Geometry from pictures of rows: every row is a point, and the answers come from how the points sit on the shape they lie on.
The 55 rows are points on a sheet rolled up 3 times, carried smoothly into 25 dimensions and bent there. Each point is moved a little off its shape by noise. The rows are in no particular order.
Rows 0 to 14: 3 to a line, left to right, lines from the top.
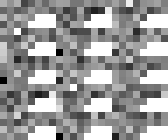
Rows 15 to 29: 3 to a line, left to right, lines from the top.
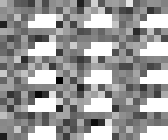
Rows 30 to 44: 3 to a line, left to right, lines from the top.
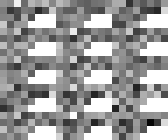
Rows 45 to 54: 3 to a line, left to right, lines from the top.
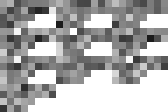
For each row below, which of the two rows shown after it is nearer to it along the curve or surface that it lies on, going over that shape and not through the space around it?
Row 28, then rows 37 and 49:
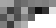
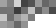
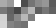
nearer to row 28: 49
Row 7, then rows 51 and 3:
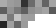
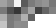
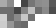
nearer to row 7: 3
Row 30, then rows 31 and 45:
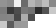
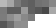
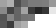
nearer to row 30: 45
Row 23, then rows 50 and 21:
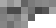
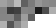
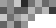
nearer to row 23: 50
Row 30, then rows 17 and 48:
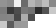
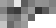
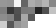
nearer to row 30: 48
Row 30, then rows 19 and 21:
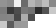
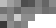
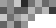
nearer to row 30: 21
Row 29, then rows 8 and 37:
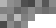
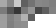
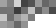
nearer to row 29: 37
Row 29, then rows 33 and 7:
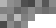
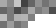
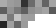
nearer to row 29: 33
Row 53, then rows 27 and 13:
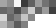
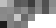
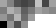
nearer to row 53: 27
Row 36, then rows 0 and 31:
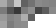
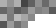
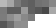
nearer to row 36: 31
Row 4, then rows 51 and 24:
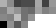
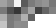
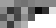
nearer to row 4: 24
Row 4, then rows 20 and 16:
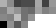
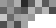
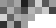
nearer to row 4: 16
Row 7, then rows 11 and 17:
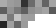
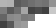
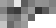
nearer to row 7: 11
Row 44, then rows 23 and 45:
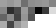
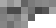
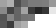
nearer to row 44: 45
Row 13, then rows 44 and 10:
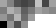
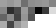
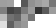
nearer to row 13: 44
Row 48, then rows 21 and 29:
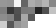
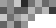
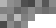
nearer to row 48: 21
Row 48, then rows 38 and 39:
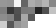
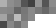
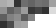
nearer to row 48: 39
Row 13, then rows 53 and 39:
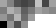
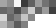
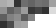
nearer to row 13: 39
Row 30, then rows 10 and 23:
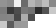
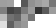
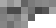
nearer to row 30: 10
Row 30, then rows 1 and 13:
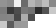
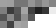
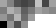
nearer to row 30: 1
